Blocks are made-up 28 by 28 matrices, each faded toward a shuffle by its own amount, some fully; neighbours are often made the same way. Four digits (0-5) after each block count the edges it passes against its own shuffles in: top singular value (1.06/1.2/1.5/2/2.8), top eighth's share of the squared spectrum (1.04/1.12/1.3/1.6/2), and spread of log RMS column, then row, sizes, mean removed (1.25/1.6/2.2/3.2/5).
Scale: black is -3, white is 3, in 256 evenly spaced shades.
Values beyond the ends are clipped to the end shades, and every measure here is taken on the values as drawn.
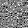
3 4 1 1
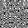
3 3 1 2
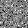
2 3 1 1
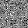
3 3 0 0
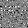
2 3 0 2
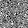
0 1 0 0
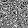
1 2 0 0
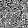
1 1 0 0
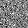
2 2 0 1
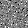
0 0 0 0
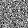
0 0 0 0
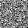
2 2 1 0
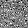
1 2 0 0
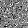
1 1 0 0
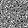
2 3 0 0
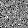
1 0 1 0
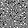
1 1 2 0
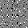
3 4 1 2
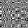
4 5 2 3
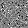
0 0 0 0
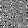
3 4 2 1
